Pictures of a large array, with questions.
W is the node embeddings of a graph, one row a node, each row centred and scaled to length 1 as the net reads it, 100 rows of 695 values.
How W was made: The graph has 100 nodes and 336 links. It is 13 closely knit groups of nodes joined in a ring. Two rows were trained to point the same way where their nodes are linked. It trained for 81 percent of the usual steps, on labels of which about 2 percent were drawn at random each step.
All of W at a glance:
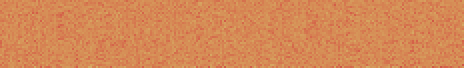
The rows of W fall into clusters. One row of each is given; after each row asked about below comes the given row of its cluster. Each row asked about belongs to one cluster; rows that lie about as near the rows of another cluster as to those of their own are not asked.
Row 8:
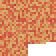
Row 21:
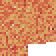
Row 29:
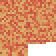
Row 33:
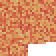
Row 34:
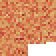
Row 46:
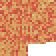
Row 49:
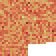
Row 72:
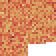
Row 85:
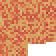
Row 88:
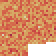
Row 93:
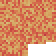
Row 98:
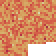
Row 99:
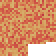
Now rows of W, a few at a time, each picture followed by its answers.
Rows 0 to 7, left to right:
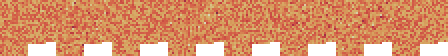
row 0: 85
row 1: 33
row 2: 98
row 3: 46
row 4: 8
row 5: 88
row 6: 34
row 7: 88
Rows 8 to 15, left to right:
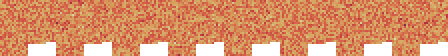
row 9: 21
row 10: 99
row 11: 49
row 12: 93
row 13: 85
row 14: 8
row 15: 34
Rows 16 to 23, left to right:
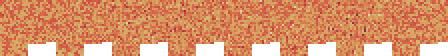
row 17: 29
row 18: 49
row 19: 93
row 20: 49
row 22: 46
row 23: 33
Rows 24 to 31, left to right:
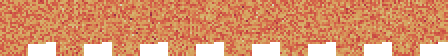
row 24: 33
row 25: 85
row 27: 46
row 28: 98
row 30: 99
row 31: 93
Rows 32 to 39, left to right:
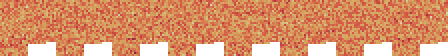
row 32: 99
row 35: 29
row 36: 49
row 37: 99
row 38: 33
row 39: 33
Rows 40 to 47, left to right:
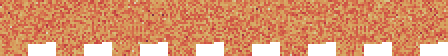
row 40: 98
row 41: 21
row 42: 46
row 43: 85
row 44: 88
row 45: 49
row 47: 93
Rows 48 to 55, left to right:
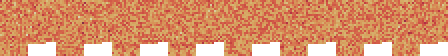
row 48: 46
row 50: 29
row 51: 29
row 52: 98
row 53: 33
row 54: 85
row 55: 34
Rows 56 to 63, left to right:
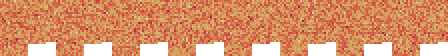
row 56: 33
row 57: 33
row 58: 49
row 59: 99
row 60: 88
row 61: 98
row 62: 98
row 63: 93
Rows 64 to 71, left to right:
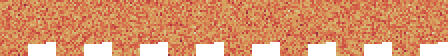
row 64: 88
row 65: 88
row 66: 29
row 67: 21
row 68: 8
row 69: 93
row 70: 98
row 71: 29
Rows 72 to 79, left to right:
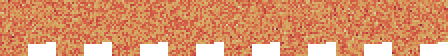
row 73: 34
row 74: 21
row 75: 88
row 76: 21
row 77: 72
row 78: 98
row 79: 85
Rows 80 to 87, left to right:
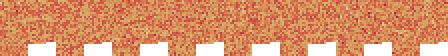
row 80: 49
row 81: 21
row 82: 99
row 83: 8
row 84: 34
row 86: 98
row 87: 88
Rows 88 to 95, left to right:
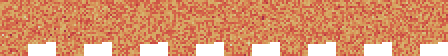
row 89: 72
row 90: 21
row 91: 49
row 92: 33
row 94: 49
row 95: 8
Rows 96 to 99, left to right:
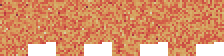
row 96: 21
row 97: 88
